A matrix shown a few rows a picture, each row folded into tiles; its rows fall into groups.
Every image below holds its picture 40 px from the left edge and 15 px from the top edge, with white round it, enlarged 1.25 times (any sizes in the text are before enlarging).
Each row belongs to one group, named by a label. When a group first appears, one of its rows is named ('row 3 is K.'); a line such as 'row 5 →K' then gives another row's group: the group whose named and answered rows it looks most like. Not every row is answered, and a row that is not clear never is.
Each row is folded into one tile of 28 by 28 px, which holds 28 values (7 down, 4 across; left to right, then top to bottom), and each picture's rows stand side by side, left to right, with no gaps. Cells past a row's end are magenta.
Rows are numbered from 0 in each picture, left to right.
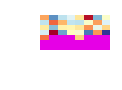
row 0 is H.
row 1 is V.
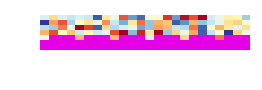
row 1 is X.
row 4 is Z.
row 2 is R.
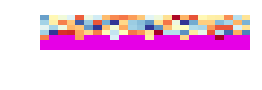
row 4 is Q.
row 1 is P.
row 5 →V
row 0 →Q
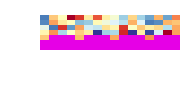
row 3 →Q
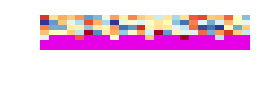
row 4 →Z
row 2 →P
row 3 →H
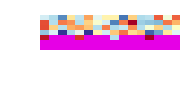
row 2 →H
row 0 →X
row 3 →Q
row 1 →V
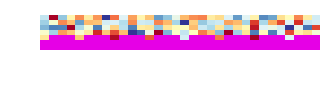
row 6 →X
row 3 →H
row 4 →Z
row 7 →Z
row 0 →Q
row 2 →P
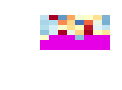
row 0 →Q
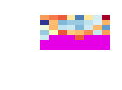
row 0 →Z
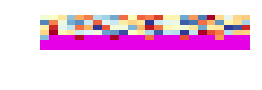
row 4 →Q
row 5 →P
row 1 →V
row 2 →Q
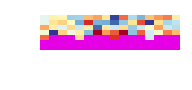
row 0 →V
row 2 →R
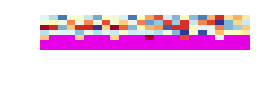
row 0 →X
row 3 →V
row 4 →X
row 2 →X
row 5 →P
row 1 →X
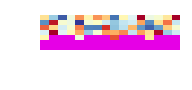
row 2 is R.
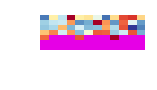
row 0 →R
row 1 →Q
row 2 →Z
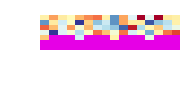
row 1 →Z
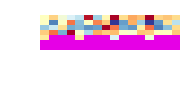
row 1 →Q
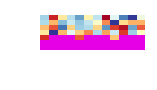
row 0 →V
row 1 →R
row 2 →X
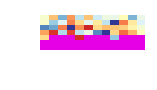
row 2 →H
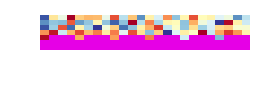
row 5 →H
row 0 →R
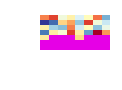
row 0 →Q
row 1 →Z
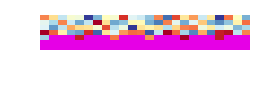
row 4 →V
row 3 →Q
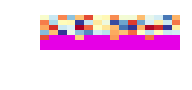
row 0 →X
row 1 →V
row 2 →P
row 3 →X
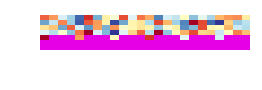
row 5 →Z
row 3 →H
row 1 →R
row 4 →H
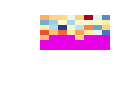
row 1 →V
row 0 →P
